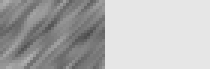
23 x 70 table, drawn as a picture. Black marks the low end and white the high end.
It is made of 1 by 2 panels. Panel 1,1: middling, slanting up to the right. Panel 1,2: very high, flat.
